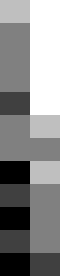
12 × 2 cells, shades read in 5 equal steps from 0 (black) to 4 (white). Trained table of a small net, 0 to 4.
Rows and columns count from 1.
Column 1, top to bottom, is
3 2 2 2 1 2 2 0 1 0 1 0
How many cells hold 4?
5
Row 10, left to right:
0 2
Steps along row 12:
up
